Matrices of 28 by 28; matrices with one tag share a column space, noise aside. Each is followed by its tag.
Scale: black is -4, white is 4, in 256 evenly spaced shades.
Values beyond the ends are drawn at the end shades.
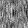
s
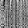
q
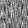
s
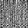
q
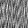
s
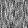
s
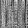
q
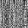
q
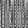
q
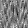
s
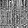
q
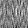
s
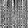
q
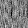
s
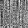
q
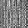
q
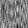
s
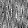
s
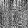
q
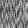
s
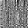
q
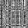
q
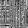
q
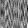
s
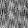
s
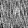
s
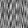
s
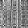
q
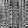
q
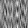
s
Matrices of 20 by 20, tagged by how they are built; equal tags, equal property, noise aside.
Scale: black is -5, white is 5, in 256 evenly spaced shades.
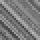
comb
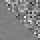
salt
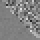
salt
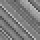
comb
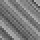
comb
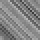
comb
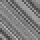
comb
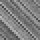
comb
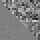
salt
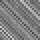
comb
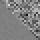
salt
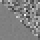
salt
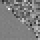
salt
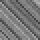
comb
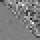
salt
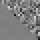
salt
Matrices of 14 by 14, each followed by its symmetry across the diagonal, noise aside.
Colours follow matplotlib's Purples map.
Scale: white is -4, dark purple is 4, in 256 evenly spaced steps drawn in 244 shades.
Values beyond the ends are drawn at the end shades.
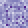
symmetric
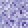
symmetric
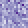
neither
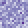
symmetric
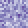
antisymmetric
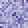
symmetric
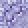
symmetric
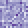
antisymmetric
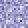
symmetric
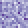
antisymmetric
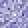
symmetric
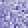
antisymmetric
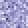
neither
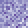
symmetric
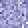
neither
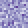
antisymmetric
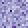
neither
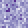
neither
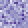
symmetric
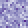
antisymmetric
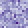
neither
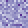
neither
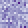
neither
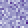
antisymmetric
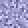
antisymmetric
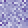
antisymmetric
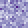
antisymmetric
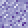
symmetric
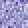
neither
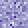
neither
